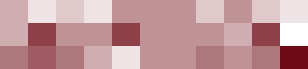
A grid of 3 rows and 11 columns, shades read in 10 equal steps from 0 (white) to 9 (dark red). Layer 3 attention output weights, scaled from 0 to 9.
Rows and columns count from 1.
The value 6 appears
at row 3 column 2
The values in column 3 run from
2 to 5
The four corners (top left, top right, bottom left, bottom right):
3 1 5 9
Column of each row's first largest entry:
5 2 11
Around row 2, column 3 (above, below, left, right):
2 5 7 4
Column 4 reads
1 4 3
